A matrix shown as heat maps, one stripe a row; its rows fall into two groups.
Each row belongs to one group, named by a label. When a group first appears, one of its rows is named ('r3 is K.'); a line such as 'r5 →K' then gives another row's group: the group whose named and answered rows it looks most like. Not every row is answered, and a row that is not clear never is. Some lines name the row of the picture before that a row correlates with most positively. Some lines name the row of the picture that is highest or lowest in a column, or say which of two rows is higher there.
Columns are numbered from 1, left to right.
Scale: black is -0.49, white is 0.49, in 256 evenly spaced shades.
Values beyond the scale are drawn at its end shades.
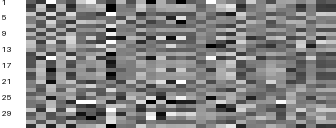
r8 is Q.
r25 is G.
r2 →Q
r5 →G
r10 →G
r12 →G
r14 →Q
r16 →Q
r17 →Q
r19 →Q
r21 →G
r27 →G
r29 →G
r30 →G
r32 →Q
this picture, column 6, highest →26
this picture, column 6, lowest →29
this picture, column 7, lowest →30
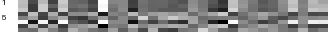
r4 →Q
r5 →G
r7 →Q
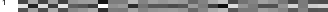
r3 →Q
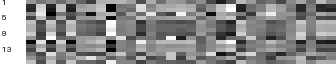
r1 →G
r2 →Q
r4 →G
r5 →Q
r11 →Q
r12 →Q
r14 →G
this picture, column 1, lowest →11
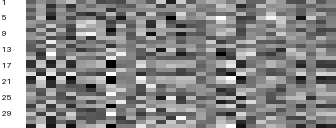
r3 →Q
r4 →G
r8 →Q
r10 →G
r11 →G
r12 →Q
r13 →G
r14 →G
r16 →Q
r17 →Q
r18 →G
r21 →Q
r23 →G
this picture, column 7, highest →9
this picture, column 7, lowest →22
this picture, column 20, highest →5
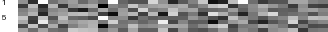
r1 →G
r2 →Q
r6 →G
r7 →Q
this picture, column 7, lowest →3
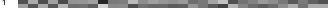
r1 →Q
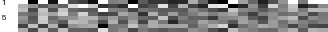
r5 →G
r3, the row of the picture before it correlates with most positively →2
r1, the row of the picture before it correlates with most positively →2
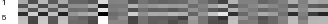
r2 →Q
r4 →Q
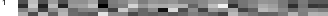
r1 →Q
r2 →Q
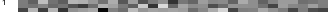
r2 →G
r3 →Q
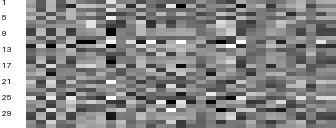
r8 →Q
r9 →Q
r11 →G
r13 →G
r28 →G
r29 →Q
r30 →Q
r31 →G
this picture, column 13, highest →11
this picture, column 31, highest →25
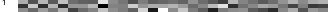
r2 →Q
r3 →G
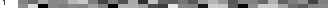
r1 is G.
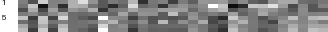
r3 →Q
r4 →G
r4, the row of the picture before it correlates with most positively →2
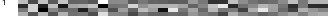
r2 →Q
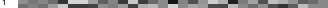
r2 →G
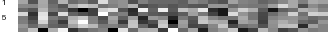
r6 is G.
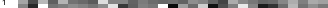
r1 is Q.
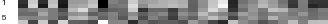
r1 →Q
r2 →Q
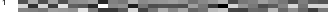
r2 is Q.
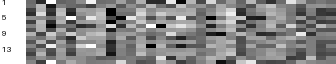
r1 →G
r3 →Q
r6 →Q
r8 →Q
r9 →G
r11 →Q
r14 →Q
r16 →G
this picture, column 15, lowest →15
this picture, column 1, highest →9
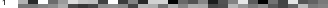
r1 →G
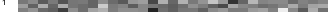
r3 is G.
